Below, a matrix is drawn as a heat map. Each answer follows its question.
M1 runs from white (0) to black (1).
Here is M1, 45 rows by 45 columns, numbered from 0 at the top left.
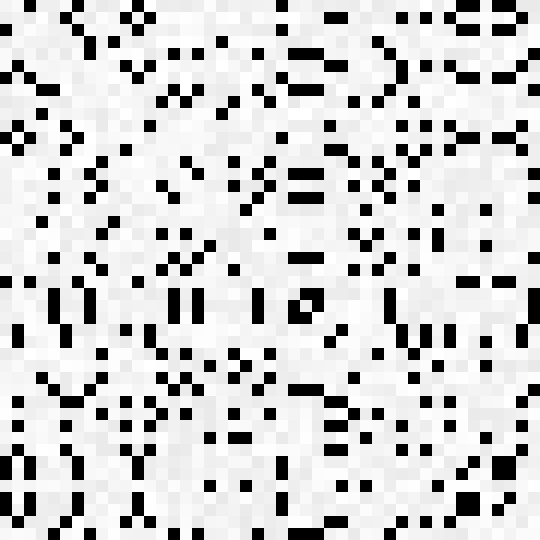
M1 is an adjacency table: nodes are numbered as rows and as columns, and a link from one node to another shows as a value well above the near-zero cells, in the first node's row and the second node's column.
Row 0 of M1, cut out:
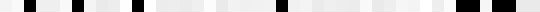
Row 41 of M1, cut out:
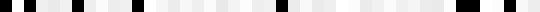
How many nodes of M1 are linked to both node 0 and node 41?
7
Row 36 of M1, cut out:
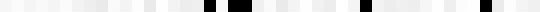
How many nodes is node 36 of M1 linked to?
5
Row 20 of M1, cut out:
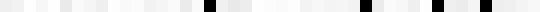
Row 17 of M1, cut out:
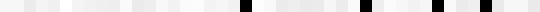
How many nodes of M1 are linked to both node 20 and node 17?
3
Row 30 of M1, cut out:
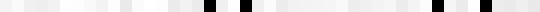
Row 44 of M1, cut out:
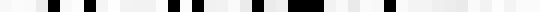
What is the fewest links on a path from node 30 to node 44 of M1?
6
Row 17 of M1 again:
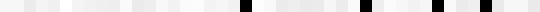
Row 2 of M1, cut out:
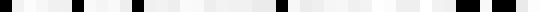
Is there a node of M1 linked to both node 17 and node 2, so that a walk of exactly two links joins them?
no
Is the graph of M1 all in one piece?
yes
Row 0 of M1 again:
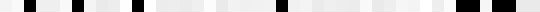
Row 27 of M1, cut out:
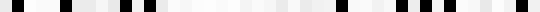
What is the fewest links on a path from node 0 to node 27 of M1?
3
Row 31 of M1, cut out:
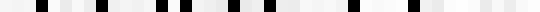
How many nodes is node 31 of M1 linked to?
8
